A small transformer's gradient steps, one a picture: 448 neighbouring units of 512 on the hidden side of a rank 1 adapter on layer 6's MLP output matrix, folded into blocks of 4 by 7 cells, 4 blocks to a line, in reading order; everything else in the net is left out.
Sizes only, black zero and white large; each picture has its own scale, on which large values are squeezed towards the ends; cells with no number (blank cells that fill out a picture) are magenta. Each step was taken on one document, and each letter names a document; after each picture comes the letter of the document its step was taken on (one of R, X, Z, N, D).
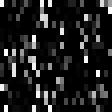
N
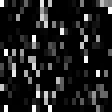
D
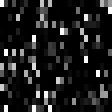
D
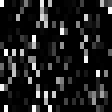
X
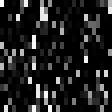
X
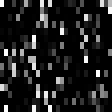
N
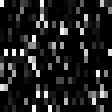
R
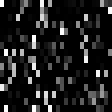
X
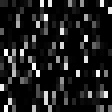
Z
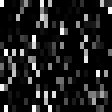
R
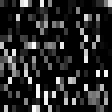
X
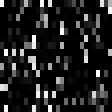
N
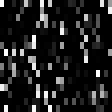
N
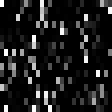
X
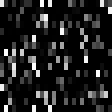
Z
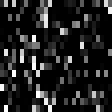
D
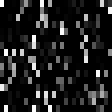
R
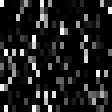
R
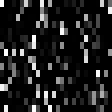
N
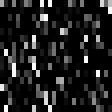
Z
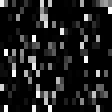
D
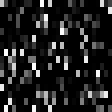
Z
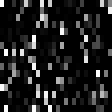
N
